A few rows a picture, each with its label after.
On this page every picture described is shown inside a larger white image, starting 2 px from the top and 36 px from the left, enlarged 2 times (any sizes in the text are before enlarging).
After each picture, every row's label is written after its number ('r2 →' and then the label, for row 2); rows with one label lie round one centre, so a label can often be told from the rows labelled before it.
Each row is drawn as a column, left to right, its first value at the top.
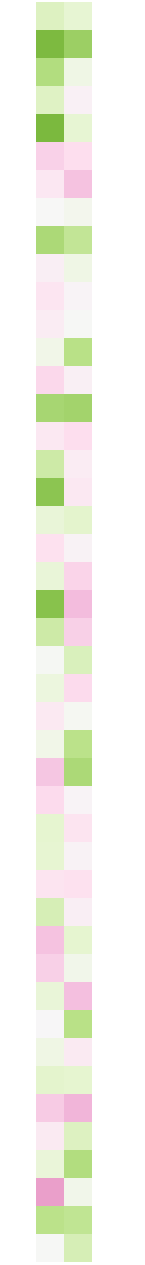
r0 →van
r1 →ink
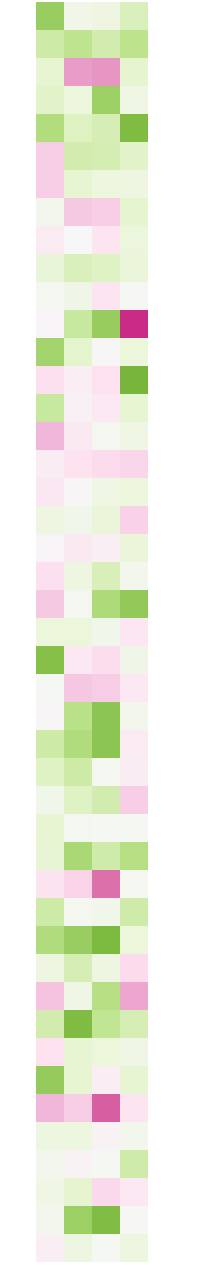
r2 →ink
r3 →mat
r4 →mat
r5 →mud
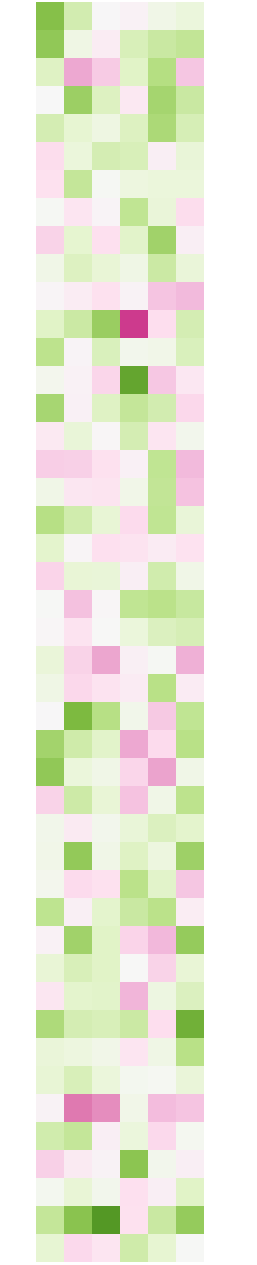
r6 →ink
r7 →mat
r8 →mat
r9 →mud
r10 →van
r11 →mat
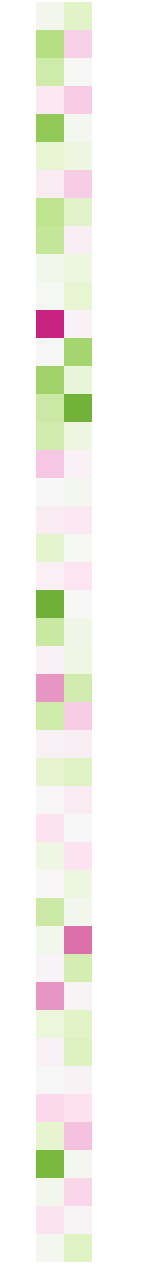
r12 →mud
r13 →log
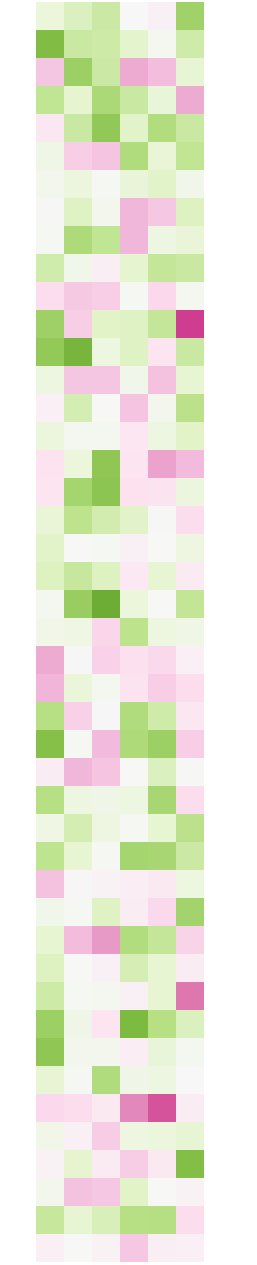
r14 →mat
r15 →van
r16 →van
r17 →mat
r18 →mat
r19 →mud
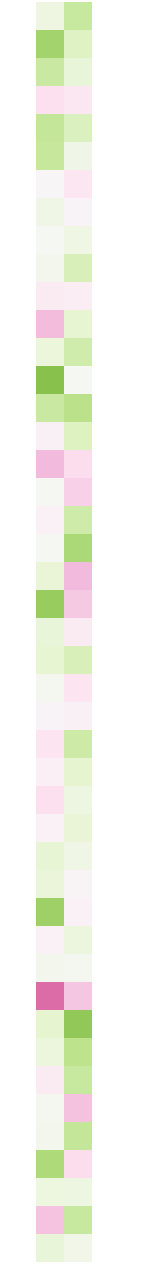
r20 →mud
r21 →ink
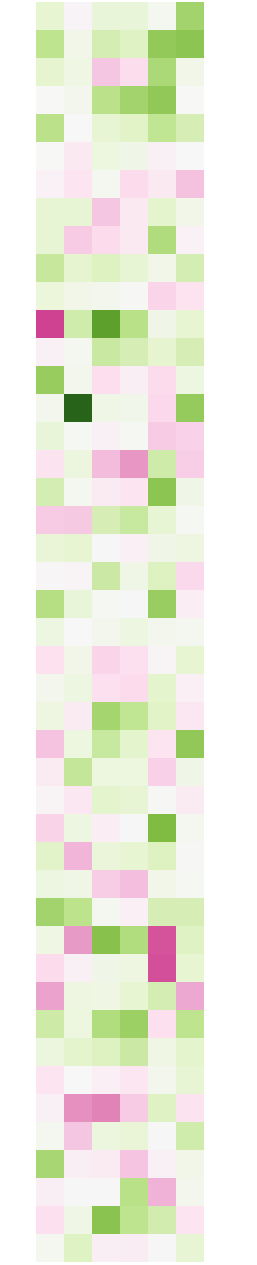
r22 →mud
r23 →log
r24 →mat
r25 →mat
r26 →van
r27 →ink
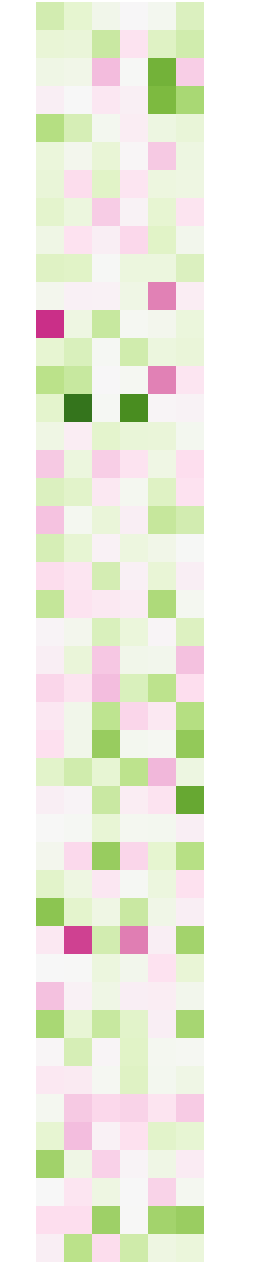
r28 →mud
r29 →log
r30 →mat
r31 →log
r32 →van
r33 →mat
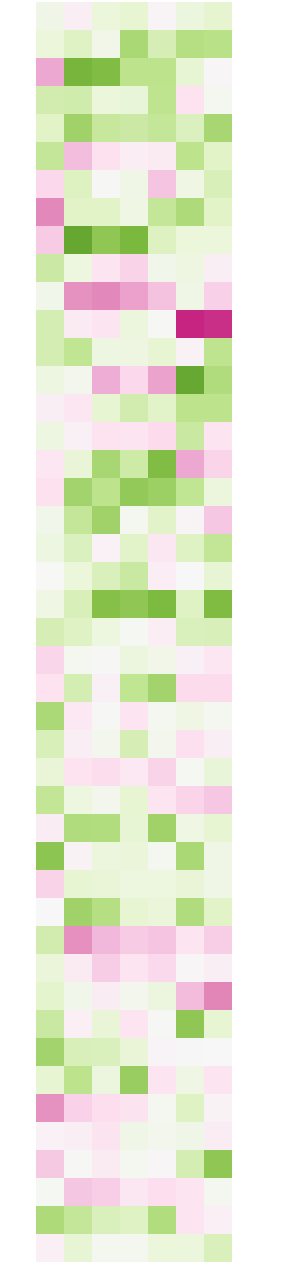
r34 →mat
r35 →van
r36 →van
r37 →van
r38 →van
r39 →mud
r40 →mud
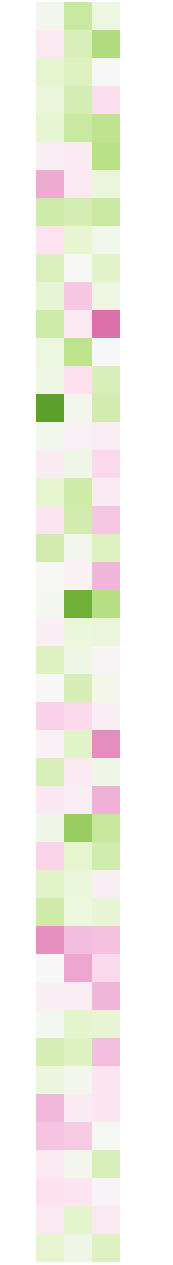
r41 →log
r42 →van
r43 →mud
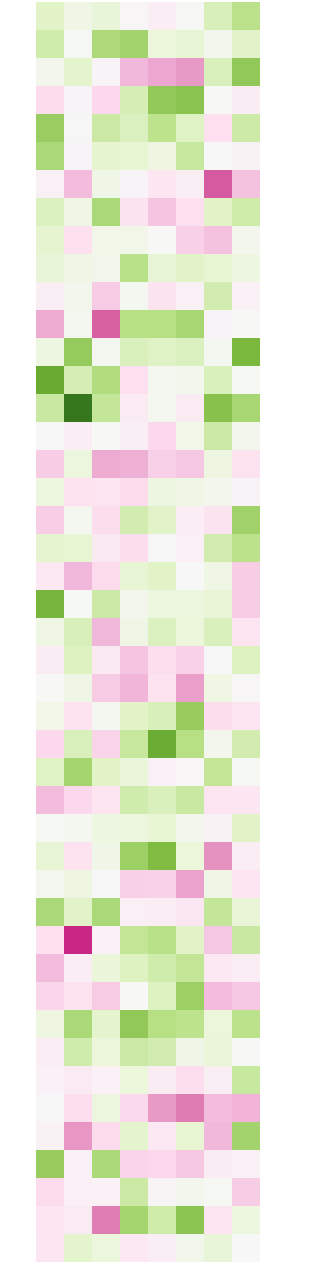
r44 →mud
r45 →log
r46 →mud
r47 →mat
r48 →mat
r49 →mat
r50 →log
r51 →ink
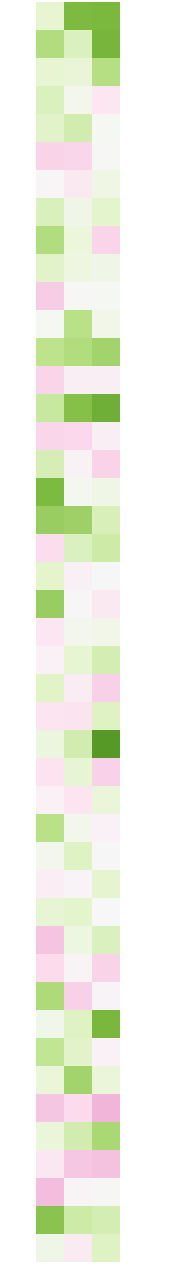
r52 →van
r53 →ink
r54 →ink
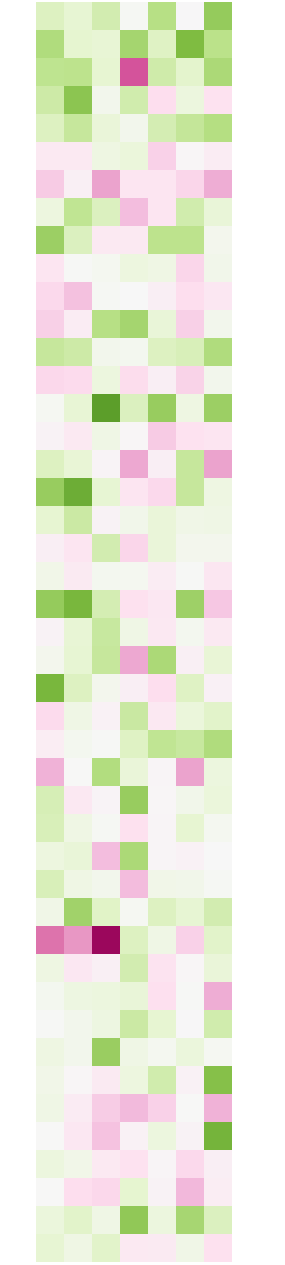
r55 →van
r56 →van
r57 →log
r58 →mat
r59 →ink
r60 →van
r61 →ink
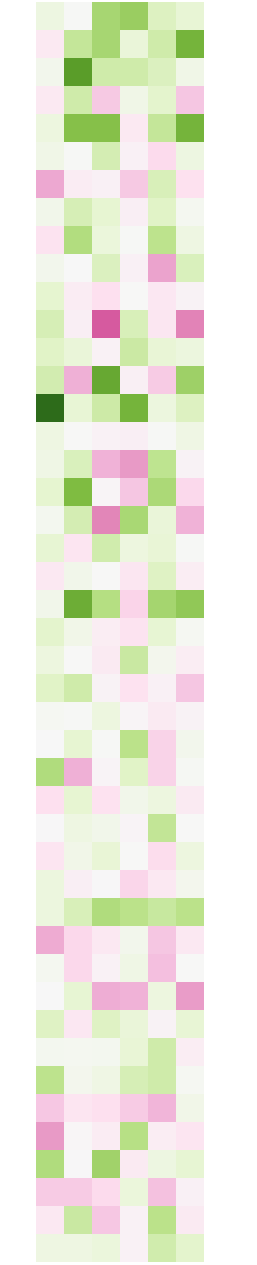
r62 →log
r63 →van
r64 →mud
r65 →ink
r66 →van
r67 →mud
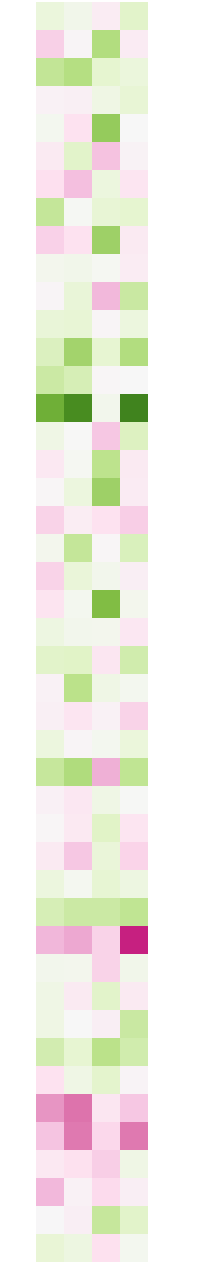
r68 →log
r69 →log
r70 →van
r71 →log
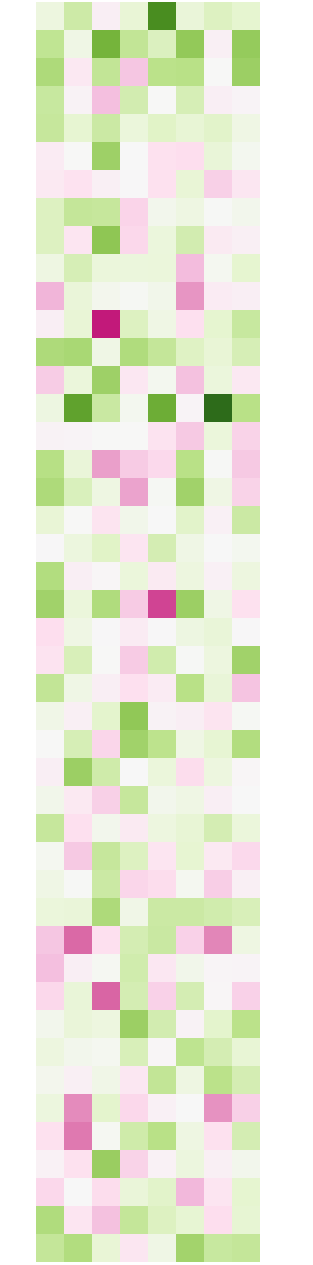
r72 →van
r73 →log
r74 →mud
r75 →mat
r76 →ink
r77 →van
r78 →log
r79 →ink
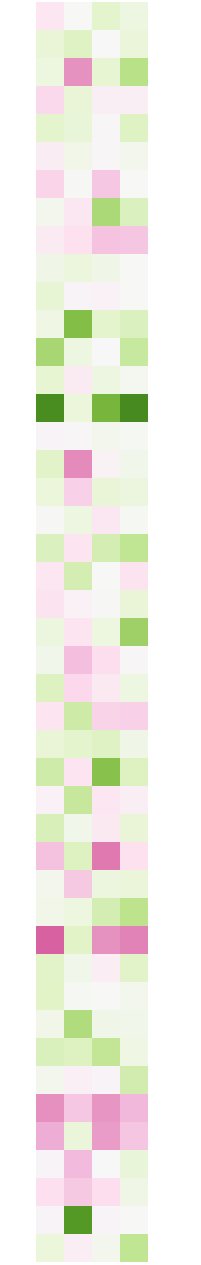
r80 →log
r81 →mat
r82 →log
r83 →log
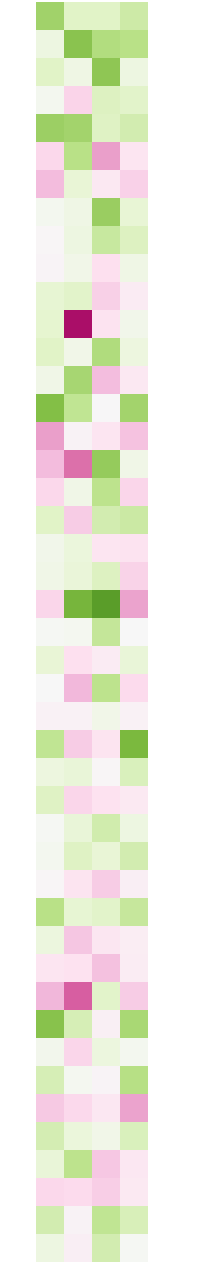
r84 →ink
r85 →mud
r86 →van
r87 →ink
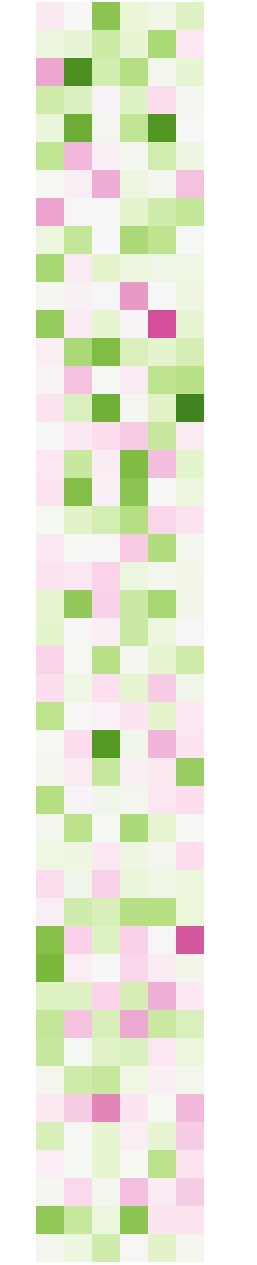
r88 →mat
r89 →van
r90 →ink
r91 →van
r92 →mud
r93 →log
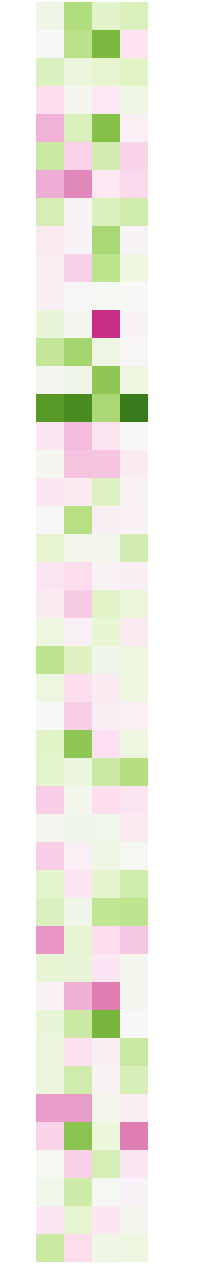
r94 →log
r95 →ink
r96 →mud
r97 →log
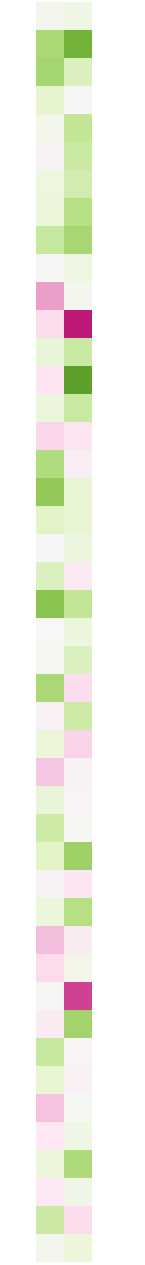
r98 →van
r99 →mud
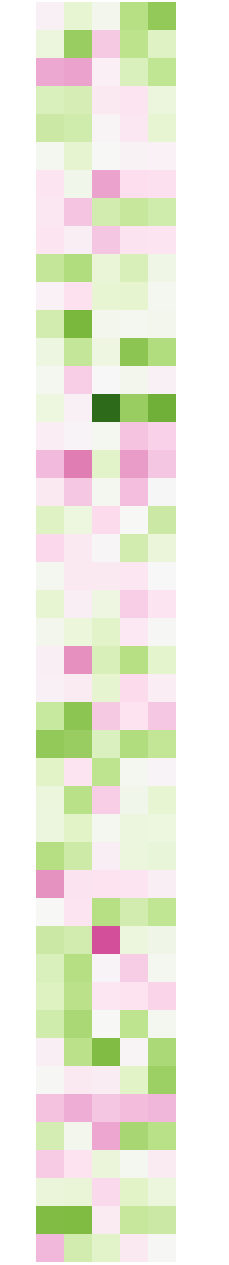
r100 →mat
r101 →mat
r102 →log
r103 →ink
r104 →ink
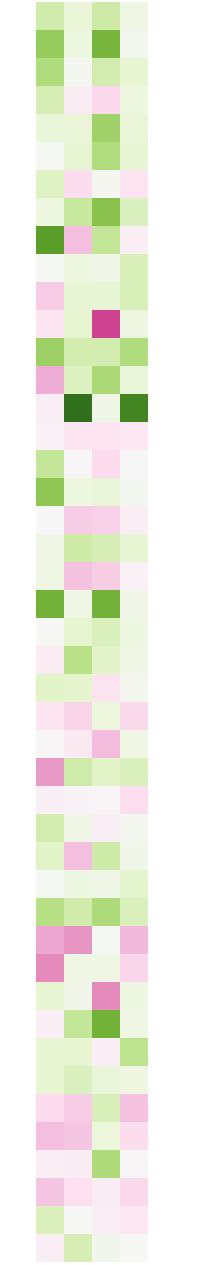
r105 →van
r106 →log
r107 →mud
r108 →log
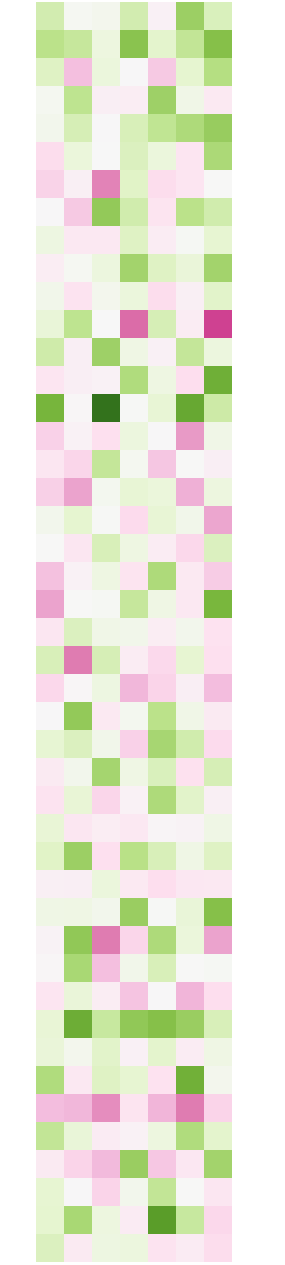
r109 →ink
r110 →mat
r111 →log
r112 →mud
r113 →mat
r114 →ink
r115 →mud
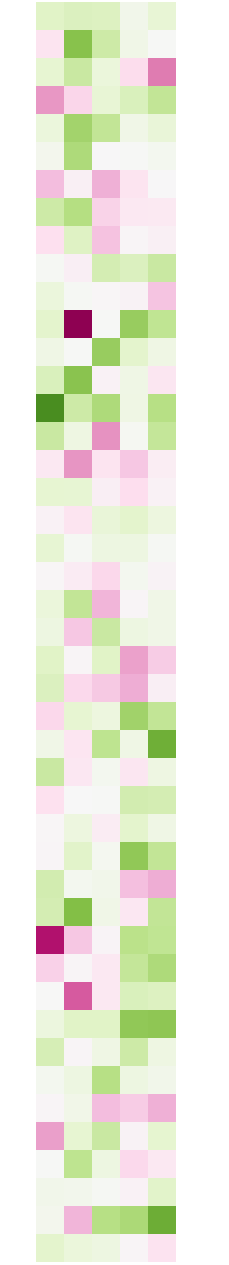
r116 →log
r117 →mud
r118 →ink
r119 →mat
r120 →mat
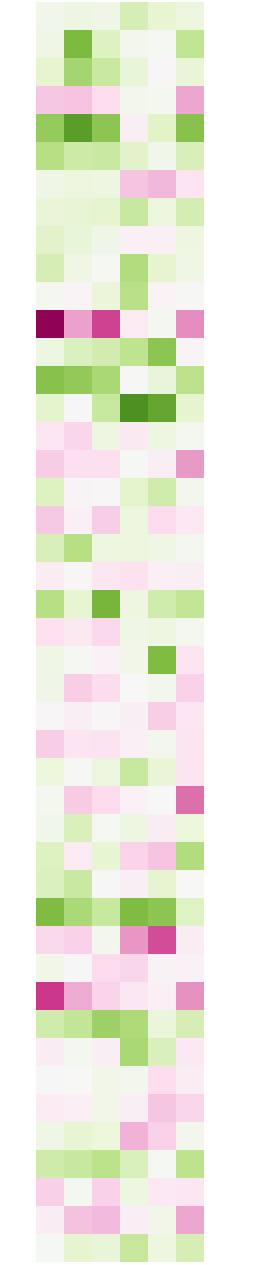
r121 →mud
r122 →mud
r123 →mud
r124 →log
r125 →log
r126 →mud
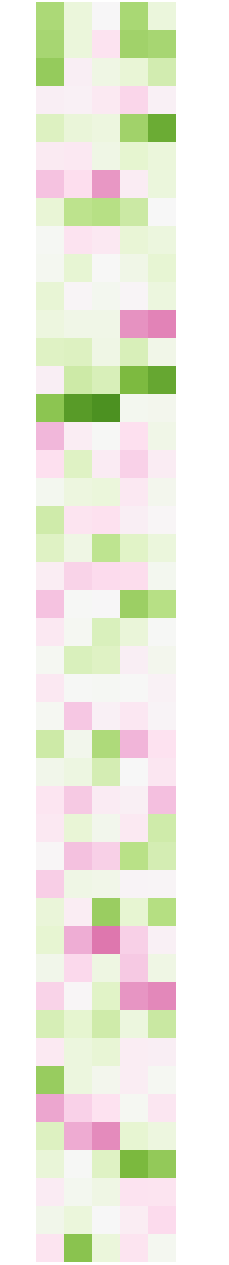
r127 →ink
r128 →log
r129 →log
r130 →mud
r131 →mud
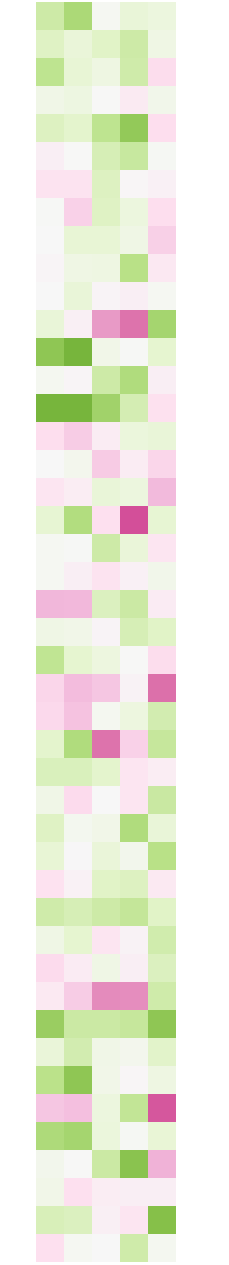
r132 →ink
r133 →ink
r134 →mud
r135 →mud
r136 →mat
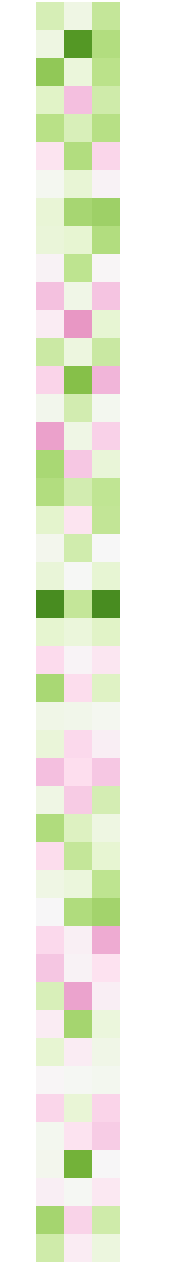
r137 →van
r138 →mud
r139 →van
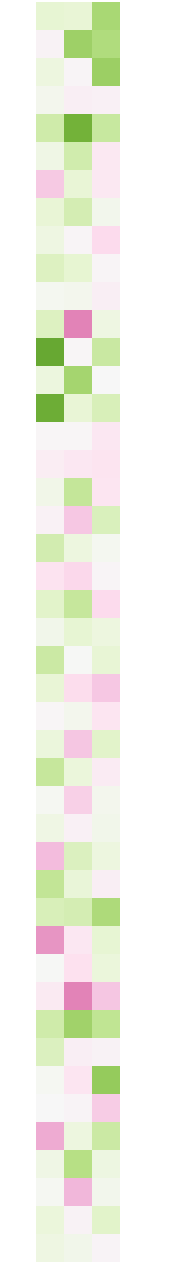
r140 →log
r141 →mud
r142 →ink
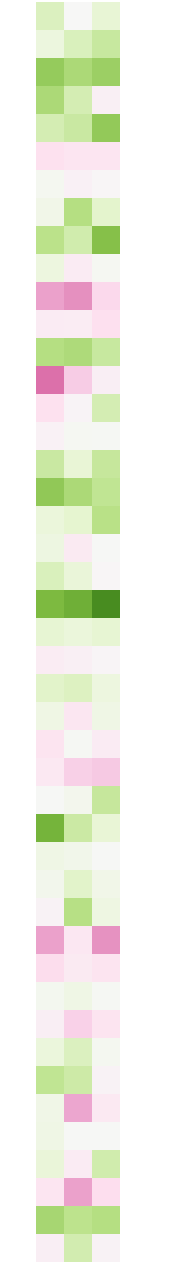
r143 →van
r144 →van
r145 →van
